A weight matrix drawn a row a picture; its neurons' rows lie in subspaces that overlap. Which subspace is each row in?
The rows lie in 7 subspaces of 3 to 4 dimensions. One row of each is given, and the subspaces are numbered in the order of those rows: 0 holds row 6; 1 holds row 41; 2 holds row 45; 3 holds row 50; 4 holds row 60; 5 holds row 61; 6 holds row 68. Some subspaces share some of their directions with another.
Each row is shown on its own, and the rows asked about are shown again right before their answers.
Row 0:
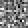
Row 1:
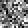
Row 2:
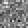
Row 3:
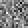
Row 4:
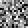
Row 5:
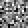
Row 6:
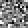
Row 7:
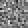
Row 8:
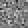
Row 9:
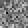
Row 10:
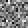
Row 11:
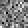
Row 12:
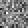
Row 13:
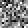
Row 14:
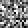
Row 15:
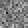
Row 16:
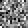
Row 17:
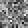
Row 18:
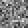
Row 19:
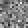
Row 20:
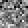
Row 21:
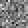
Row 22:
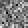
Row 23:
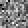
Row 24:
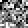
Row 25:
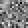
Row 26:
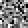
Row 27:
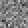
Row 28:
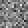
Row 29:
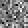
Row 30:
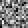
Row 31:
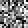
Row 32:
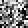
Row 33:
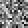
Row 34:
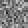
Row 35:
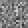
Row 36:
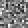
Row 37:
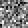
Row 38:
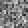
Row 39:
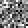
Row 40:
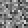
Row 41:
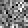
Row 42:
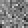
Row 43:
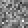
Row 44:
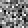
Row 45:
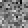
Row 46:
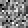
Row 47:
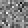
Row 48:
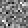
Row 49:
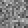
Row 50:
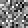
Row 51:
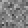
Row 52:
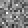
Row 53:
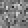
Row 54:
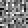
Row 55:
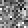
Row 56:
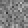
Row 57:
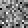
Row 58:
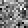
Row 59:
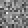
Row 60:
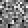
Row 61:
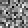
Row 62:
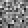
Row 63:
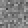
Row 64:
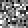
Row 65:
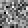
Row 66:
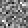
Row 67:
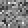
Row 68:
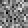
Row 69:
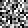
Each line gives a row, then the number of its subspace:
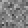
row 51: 2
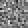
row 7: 6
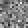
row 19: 6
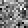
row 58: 1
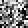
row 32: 1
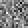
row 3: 4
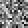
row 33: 5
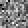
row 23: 3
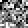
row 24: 2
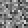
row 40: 5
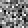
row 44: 5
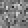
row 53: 0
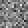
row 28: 2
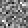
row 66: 5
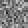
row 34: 6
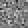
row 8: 6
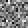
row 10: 3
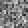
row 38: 5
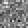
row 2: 6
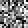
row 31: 5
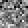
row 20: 2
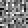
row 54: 2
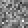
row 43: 1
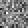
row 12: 2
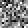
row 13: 1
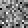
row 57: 1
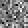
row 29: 0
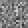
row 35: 4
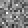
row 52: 0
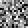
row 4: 4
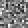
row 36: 2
